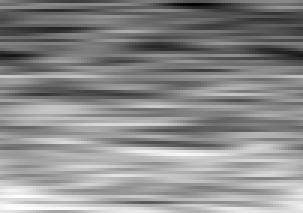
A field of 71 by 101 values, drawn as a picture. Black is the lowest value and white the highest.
Grain: streaks across. Slope: up to the bottom. Ninth with the lowest average: top right.
